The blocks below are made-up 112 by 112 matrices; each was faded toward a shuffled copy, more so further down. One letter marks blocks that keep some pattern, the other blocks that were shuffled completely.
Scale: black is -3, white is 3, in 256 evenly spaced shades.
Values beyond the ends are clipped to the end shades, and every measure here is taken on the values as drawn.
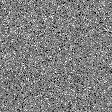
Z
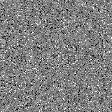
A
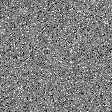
Z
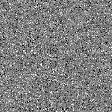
A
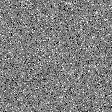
Z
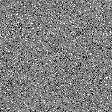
A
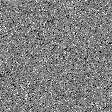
Z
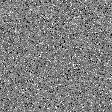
Z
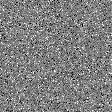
Z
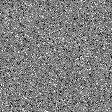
Z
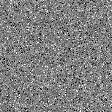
A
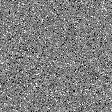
Z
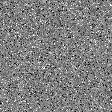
Z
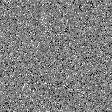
A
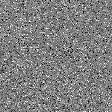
A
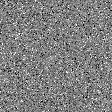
Z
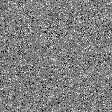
A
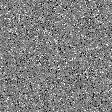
Z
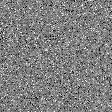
Z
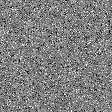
Z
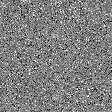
Z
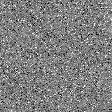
A
